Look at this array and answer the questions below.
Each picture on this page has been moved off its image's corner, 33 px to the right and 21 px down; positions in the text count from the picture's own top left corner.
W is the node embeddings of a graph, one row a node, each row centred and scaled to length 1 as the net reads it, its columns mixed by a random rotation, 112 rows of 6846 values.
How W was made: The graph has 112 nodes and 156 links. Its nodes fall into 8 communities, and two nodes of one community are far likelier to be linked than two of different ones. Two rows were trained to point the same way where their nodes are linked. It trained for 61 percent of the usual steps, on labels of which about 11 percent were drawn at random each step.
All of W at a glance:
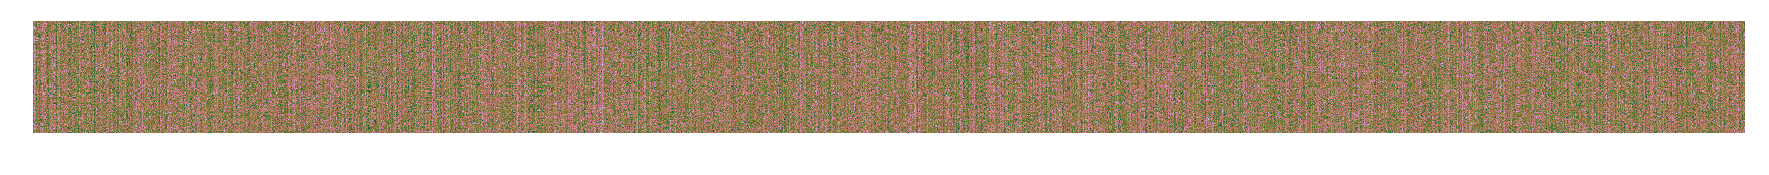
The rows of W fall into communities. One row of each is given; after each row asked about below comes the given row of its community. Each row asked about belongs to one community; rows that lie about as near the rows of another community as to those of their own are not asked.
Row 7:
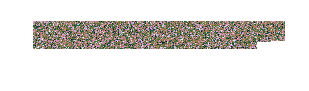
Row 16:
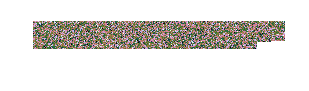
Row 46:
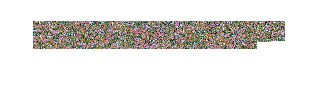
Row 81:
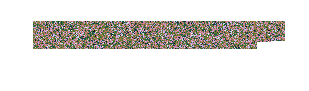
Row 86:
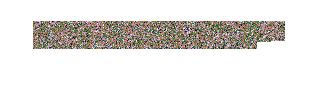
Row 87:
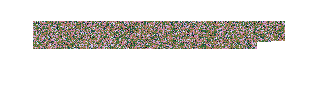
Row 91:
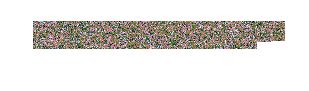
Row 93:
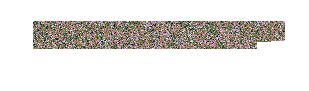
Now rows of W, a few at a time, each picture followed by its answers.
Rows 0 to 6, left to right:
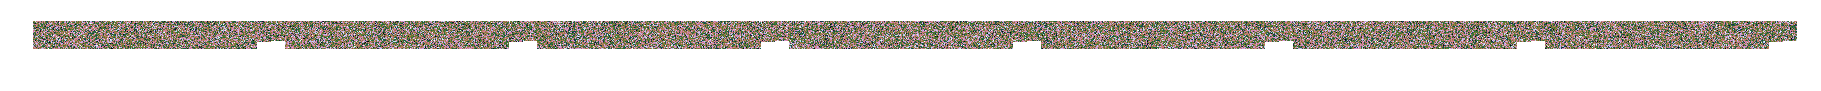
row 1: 81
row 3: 81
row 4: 93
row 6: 86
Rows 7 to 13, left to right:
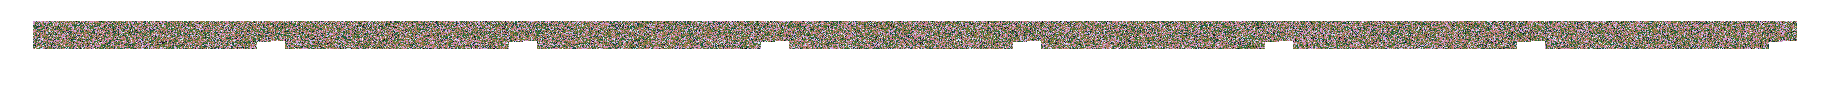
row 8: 46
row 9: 46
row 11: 7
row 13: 87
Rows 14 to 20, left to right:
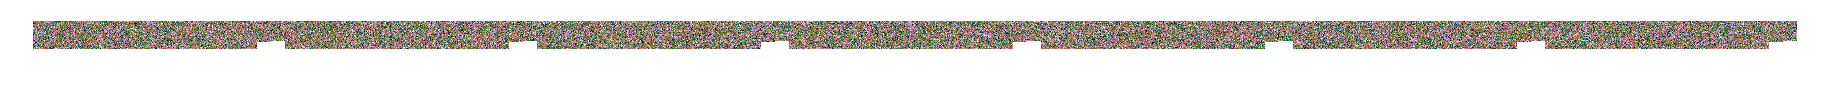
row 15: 46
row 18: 46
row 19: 16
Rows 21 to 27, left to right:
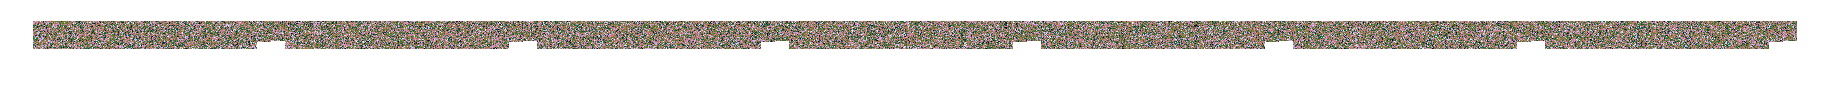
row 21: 7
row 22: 81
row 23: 7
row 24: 7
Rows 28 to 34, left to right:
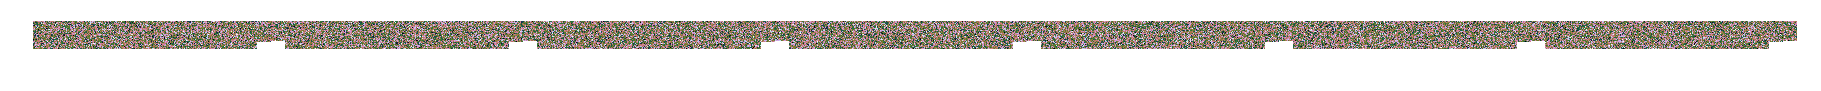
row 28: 93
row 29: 16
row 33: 93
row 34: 81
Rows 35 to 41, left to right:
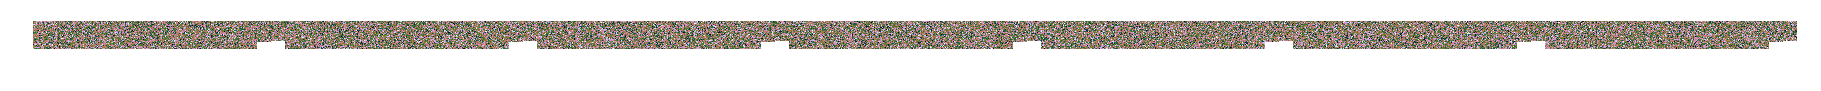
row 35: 16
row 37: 16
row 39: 81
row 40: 16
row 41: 81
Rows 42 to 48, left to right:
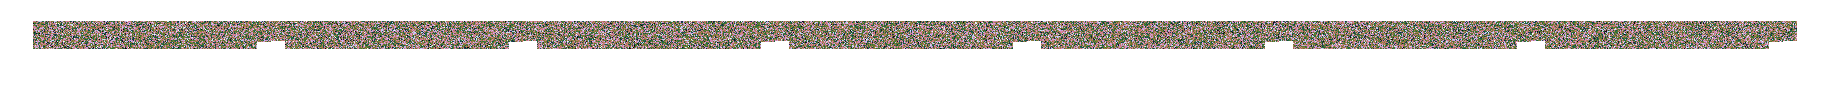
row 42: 86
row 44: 86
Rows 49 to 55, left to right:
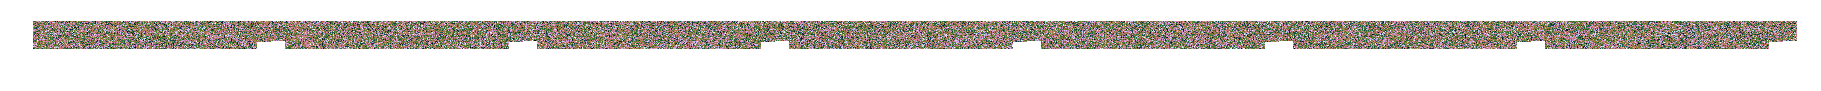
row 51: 81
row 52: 93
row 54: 93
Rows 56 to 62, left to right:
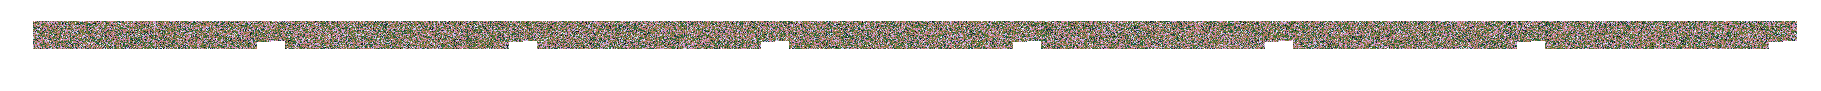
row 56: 87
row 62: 93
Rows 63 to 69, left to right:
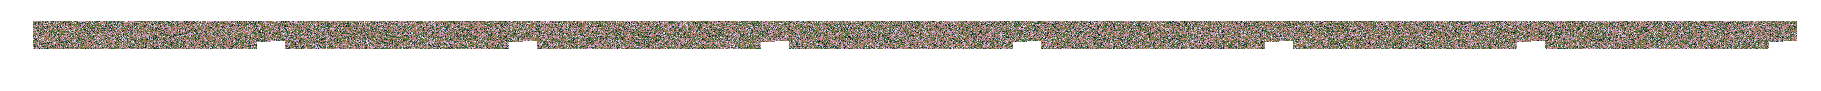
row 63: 87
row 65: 46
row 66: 7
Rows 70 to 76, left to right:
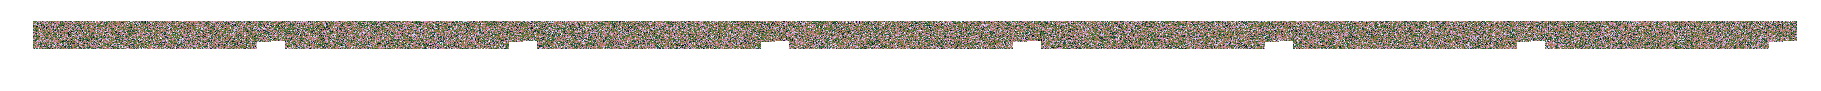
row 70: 7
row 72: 87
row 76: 81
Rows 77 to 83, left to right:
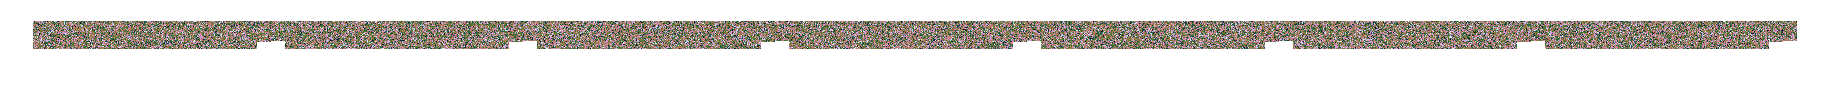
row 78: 93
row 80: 81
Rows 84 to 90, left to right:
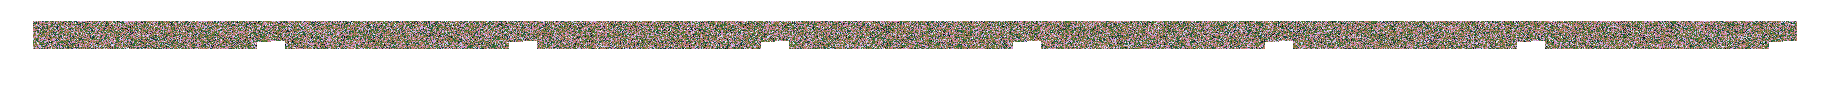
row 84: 87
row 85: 7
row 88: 91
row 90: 7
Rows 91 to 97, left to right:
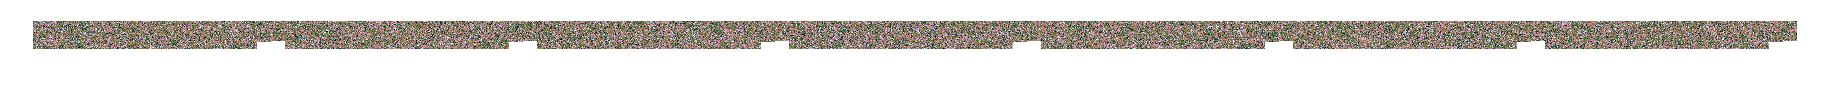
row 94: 93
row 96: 16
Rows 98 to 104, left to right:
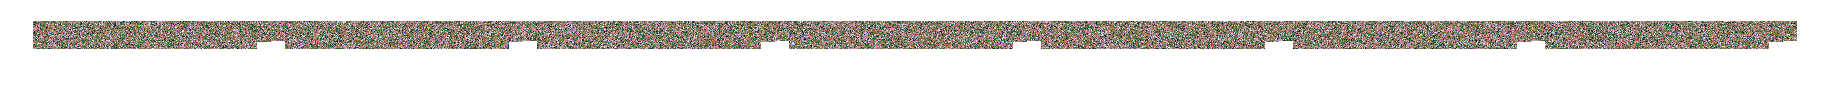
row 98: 93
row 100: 86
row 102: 46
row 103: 91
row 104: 7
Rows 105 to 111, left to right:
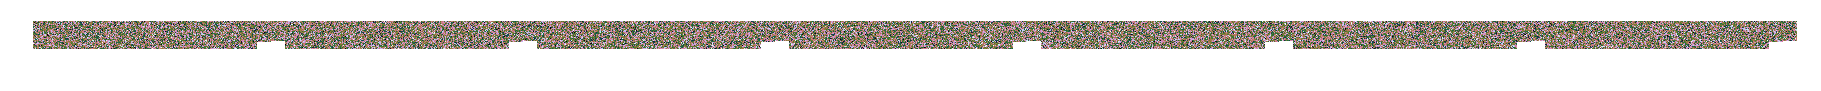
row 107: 7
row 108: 46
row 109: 81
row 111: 91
